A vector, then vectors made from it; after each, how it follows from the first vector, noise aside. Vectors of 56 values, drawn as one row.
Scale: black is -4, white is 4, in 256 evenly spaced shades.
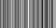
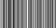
reversed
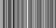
reversed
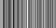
reversed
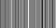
partly zeroed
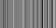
partly zeroed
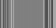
partly zeroed
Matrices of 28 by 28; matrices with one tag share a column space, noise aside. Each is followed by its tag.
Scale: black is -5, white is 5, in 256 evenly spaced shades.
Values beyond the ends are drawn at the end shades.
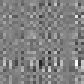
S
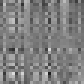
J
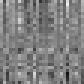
J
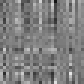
J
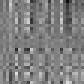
J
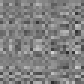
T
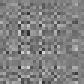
T
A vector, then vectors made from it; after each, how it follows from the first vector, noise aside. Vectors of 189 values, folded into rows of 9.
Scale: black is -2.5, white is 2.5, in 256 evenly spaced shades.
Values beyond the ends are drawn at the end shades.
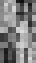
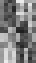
negated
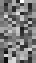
sign-scrambled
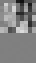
partly zeroed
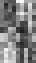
negated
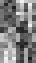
negated
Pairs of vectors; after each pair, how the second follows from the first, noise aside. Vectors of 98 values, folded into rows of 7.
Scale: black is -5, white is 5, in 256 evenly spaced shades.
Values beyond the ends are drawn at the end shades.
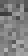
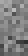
reversed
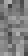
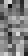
scaled up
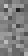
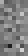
reversed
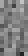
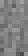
shrunk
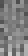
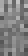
reversed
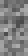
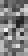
scaled up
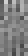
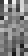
scaled up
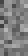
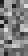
scaled up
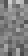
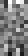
scaled up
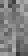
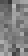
reversed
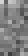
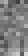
reversed
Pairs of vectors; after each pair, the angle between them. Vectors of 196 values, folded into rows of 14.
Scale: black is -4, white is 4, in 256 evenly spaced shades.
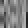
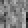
nearly parallel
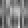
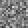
orthogonal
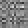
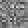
nearly parallel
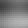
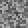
orthogonal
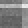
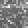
partly aligned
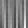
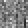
partly opposed
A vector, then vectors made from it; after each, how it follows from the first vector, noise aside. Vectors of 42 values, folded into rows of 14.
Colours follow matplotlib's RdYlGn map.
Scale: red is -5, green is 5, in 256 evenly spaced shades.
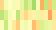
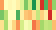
scaled up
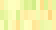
shrunk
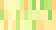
sign-scrambled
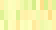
shrunk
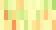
wrapped around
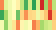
scaled up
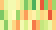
scaled up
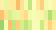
wrapped around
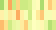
wrapped around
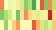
scaled up
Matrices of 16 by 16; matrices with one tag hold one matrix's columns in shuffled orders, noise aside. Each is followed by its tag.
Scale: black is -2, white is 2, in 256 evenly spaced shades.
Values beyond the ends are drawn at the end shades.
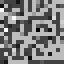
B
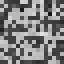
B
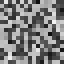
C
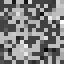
B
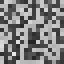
C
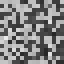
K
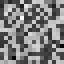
C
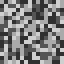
C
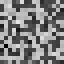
B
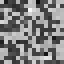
B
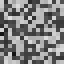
K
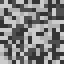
C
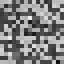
K
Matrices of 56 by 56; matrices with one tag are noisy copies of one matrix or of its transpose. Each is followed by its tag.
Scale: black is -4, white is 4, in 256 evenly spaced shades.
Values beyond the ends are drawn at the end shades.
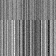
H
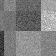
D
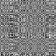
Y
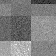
D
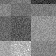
D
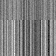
H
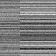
H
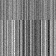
H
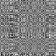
Y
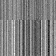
H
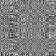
Y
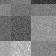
D
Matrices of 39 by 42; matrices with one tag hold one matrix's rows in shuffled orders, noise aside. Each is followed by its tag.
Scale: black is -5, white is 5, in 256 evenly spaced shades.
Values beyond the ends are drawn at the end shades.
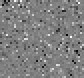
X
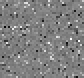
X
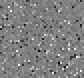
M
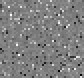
M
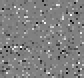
X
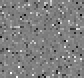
M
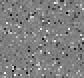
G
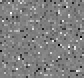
M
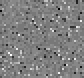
M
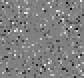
X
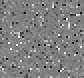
M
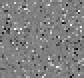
X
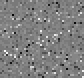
G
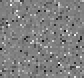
M
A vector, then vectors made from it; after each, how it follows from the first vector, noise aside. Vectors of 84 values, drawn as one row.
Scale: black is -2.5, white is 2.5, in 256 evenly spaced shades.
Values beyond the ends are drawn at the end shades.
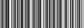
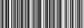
copied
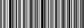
negated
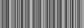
shrunk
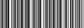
copied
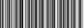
wrapped around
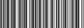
wrapped around
